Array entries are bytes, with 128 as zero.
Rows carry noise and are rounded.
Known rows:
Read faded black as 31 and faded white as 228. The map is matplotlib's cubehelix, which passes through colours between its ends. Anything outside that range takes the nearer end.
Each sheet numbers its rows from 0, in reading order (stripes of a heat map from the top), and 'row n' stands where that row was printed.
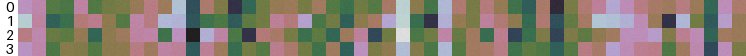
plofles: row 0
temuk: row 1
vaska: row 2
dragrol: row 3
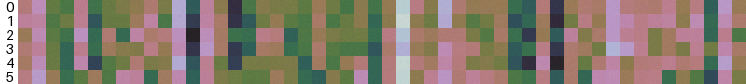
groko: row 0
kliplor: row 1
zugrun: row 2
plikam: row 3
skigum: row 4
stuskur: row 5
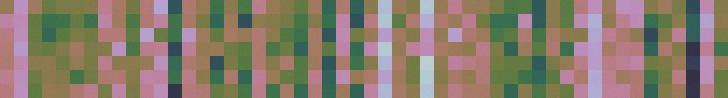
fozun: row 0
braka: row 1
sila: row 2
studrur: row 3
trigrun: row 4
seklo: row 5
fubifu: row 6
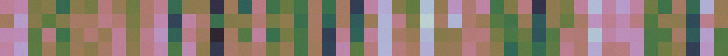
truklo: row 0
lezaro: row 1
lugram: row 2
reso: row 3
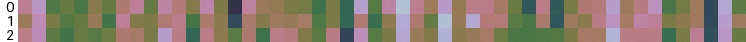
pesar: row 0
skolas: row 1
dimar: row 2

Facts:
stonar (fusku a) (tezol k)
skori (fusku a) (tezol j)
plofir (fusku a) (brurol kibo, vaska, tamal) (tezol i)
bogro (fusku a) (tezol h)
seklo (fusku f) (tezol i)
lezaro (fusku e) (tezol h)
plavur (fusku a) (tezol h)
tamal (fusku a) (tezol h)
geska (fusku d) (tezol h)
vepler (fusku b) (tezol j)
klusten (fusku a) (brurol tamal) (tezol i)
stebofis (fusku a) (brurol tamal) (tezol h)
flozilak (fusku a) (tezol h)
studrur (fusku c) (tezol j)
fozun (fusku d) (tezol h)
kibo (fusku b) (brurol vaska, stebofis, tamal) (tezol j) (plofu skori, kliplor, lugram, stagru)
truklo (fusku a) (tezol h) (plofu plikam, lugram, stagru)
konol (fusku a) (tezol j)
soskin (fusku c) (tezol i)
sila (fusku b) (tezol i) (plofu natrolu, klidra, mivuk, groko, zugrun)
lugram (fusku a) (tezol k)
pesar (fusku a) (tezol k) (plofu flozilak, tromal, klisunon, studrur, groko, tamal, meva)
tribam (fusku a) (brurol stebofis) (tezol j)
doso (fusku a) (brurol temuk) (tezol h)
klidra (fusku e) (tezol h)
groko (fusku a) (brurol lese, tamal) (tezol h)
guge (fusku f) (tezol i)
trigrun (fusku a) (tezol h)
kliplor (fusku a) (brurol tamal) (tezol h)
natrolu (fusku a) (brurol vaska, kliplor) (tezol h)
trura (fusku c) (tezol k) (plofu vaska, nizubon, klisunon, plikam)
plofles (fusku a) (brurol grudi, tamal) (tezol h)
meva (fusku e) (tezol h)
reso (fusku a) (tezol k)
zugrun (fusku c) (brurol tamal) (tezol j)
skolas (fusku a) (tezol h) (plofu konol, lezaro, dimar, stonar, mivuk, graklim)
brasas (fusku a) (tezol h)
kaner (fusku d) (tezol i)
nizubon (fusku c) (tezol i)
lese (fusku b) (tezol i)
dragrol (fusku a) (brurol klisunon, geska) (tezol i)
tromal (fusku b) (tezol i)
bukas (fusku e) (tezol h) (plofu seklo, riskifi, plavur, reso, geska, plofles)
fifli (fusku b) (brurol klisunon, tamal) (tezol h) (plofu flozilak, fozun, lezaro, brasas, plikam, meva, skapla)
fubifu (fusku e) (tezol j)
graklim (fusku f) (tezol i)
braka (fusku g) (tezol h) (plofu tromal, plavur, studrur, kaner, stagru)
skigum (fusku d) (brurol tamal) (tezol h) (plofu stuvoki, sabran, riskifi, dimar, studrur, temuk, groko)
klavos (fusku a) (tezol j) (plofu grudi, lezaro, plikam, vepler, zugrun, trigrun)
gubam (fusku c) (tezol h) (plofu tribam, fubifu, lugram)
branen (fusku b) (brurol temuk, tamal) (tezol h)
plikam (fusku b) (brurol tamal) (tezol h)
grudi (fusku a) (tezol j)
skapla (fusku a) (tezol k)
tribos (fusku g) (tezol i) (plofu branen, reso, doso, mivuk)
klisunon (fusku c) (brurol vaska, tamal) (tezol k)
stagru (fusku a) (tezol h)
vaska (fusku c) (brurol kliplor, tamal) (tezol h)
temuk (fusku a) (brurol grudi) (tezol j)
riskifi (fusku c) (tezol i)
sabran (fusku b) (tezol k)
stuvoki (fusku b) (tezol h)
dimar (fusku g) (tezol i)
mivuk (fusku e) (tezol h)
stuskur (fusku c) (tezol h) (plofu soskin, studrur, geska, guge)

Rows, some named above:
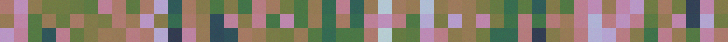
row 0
geska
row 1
klavos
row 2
branen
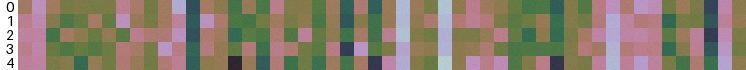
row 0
fozun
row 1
stuvoki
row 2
tribam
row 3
dimar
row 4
truklo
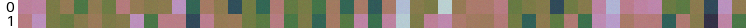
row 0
stagru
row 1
studrur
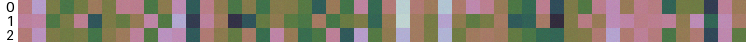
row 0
bukas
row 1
kliplor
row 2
kaner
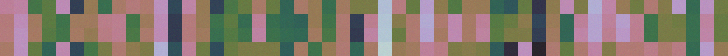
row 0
klusten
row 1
gubam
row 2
gubam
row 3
skigum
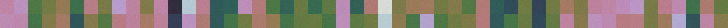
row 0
klisunon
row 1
plofir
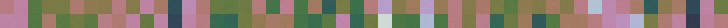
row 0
vepler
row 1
natrolu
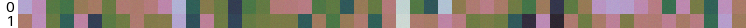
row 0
doso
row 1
skigum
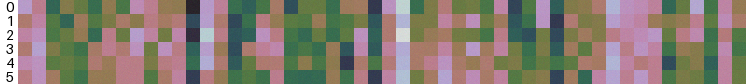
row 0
kibo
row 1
fifli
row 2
klisunon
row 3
trura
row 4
sabran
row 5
gubam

